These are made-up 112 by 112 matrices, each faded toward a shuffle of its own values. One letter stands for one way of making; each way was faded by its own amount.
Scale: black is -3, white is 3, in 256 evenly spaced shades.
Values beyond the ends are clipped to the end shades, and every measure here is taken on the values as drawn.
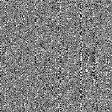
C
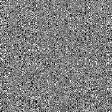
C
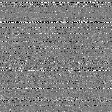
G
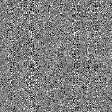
C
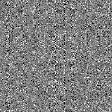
C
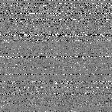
G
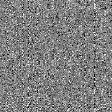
C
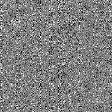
C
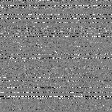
G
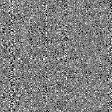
C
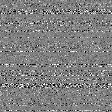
G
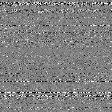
G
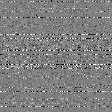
G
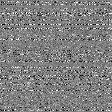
G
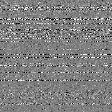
G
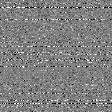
G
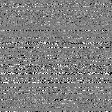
G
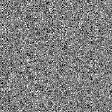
C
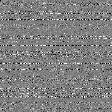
G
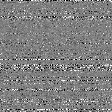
G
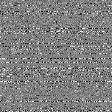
G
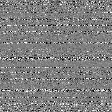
G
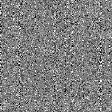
C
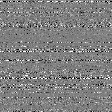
G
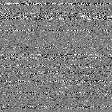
G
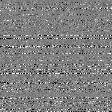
G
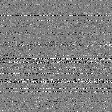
G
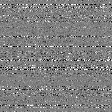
G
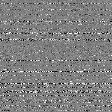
G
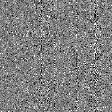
C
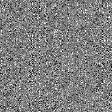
C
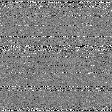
G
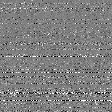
G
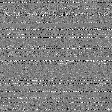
G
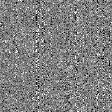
C
